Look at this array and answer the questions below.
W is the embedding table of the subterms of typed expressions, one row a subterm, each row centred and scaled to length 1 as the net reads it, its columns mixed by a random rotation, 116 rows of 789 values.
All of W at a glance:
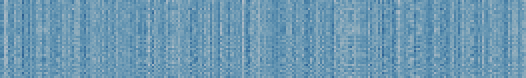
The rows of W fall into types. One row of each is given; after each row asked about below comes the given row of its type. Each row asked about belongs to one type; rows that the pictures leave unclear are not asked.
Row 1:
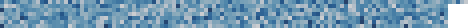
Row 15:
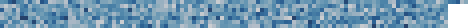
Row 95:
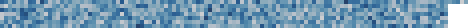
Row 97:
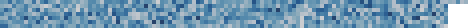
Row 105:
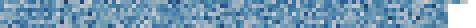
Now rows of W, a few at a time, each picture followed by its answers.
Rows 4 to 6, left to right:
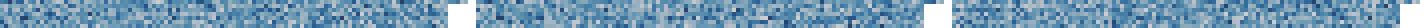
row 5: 15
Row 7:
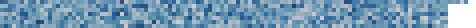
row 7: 95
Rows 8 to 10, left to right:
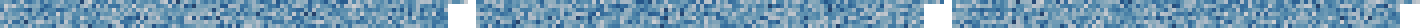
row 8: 105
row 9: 95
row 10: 105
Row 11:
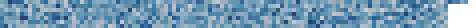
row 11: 15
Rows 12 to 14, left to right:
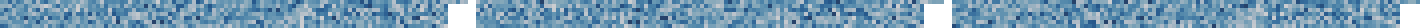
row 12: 97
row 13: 97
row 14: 97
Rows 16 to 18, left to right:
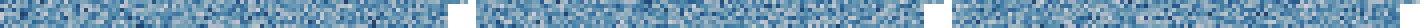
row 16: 95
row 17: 105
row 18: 105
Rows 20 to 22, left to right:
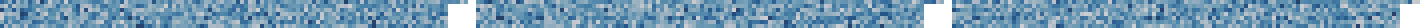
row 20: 95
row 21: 15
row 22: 1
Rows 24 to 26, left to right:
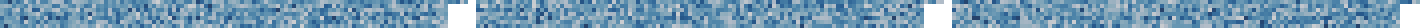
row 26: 15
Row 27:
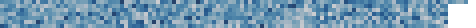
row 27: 97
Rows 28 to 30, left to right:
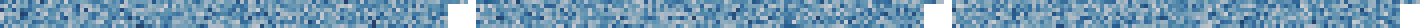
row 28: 95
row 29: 15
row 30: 1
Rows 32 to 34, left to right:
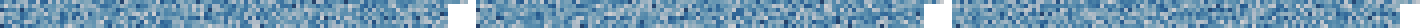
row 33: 1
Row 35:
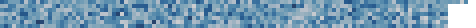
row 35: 95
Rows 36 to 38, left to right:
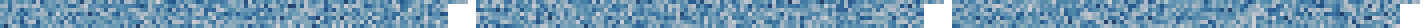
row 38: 97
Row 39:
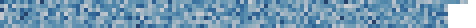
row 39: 95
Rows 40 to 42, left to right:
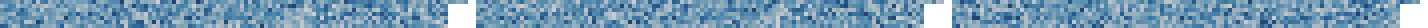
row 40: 97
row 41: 97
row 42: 15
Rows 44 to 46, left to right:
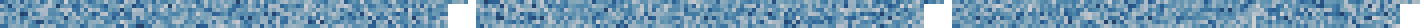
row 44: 95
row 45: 15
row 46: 97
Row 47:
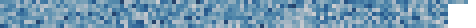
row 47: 97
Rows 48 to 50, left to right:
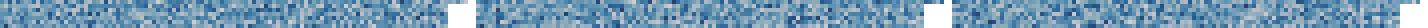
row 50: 95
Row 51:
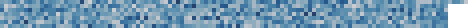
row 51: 105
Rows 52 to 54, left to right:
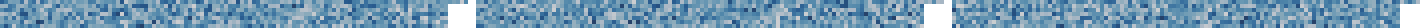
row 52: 95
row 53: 97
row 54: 1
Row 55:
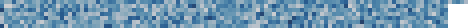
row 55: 1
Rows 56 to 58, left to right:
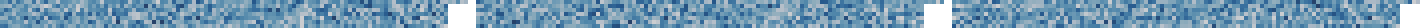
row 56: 97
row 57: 95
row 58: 97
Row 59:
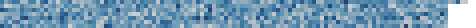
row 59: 1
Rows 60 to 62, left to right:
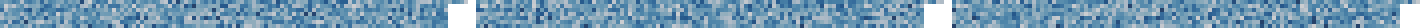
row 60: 105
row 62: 1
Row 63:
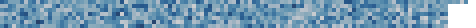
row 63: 95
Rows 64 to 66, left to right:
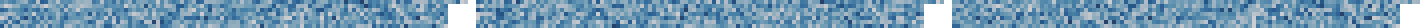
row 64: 97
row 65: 95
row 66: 97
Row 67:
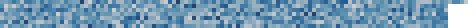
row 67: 105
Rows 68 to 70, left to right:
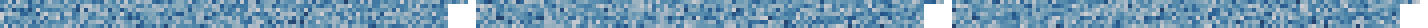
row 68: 95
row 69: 15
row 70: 1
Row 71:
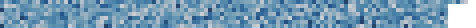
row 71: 1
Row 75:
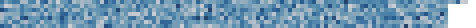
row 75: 1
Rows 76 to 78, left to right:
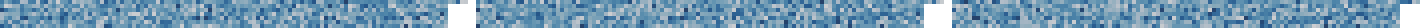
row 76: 1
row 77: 1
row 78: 15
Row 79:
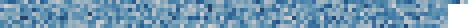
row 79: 15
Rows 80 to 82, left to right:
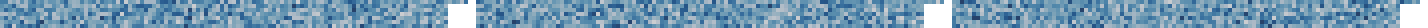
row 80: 95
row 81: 95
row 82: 15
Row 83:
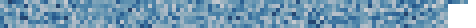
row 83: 15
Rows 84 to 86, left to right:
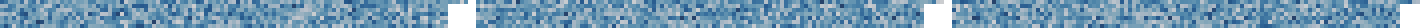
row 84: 95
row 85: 105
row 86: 15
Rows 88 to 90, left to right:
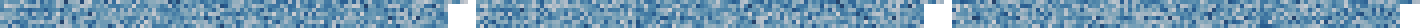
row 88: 105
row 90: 15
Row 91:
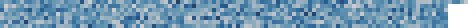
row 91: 105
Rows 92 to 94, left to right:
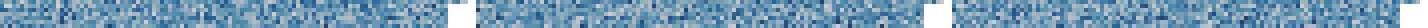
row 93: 1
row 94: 1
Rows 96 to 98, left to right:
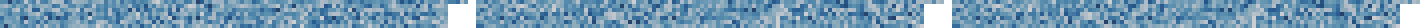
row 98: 97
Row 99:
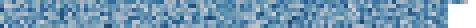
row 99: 1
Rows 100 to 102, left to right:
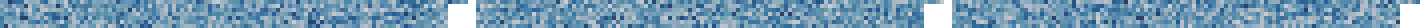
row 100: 15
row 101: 105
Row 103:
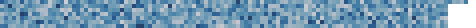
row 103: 95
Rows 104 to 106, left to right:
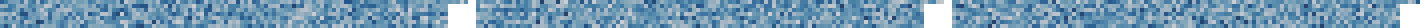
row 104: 95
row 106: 95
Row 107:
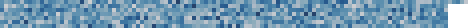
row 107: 105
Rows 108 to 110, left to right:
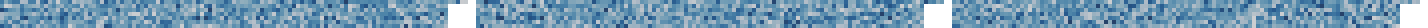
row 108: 1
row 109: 15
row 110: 97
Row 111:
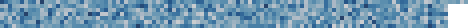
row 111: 95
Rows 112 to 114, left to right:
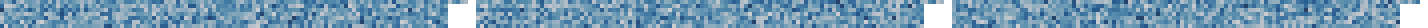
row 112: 1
